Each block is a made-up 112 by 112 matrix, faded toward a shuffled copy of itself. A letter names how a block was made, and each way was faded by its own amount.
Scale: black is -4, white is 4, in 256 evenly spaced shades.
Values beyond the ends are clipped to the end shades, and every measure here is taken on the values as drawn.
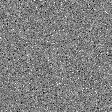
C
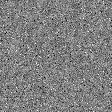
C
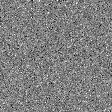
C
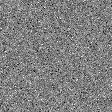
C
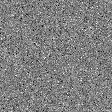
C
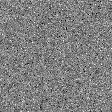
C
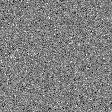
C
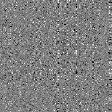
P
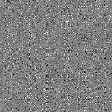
P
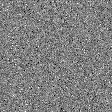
C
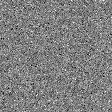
C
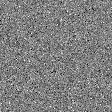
C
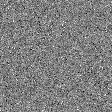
C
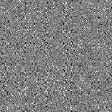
P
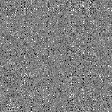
P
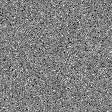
C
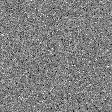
C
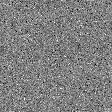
C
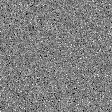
C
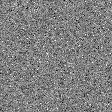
C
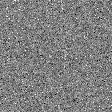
C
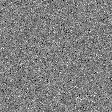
C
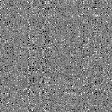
P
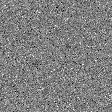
C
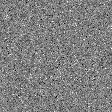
C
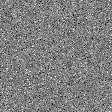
C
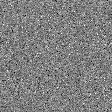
C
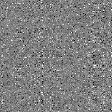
P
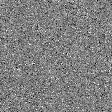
C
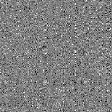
P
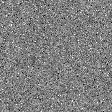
C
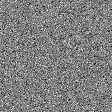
C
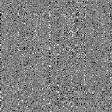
P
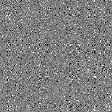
P
